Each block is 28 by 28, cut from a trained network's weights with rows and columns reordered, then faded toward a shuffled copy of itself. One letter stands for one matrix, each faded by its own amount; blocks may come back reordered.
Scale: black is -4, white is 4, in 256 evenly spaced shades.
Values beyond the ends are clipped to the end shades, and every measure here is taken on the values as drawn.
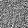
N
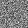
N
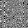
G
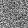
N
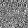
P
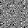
G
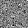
N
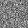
P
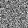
N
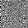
G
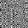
G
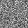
N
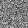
N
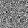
P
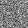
N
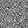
P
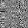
G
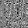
G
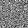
P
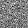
N
